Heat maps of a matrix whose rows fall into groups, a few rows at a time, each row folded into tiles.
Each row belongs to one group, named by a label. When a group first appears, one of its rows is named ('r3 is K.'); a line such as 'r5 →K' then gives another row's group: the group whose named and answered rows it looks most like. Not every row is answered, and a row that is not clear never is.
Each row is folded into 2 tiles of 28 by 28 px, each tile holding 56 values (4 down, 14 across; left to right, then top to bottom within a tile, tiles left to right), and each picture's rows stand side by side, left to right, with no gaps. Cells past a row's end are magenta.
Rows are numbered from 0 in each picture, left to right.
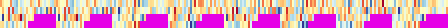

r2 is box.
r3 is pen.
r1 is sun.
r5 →pen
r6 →sun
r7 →box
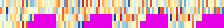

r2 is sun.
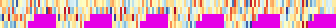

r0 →sun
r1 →sun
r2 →sun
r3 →pen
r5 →box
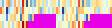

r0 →box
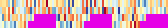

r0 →sun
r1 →sun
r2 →box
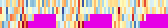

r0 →box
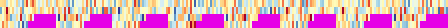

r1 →sun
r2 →box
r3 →box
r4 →sun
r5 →pen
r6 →pen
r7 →sun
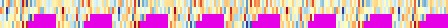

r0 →box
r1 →pen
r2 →box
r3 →pen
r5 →pen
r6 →box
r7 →box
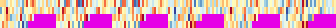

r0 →pen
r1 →pen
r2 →pen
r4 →pen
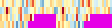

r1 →pen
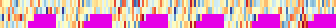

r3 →box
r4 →box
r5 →box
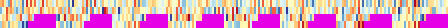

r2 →box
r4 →sun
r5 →box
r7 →box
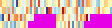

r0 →sun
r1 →pen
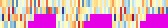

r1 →box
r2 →sun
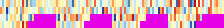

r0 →box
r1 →sun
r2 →sun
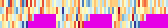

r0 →pen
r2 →pen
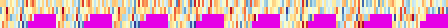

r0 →pen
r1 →pen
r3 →pen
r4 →pen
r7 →sun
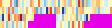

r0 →sun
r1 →box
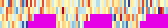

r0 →pen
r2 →sun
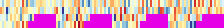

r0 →box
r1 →box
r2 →sun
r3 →pen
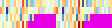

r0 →box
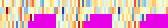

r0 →pen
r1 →box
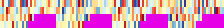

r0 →pen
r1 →box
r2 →pen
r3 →sun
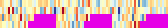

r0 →sun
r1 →pen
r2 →box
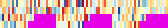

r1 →pen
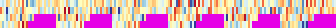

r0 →box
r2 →box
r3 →pen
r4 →sun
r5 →pen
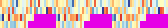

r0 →sun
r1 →sun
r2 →sun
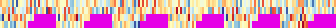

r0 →sun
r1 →sun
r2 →pen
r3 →sun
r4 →sun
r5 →box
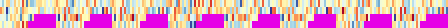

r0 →box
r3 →pen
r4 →sun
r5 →sun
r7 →sun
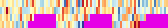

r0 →pen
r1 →pen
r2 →box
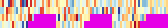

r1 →sun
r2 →box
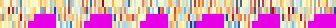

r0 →sun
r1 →sun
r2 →sun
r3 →pen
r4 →sun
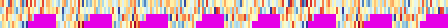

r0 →pen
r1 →box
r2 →box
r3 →sun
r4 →sun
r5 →pen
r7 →sun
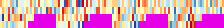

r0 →sun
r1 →pen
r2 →pen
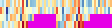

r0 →box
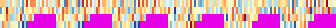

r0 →pen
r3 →box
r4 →sun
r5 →sun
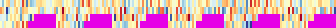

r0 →box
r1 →pen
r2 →sun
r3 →sun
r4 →pen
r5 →sun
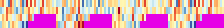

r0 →pen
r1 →box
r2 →pen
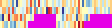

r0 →sun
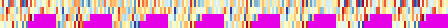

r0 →pen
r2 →pen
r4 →box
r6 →pen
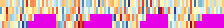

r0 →pen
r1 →box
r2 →sun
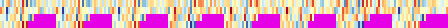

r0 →box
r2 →box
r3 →pen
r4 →pen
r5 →pen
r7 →box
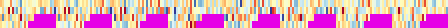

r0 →sun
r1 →sun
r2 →sun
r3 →box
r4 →sun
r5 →sun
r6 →pen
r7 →pen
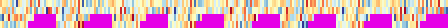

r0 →sun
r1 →box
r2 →sun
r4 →pen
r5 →pen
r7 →sun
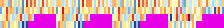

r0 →pen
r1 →pen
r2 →pen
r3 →sun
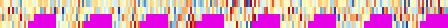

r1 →box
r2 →box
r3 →box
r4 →pen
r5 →sun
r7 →sun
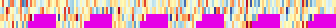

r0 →pen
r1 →sun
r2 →pen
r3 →sun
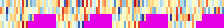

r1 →pen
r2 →box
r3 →sun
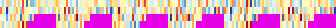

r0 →box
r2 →pen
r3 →sun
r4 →box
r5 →sun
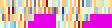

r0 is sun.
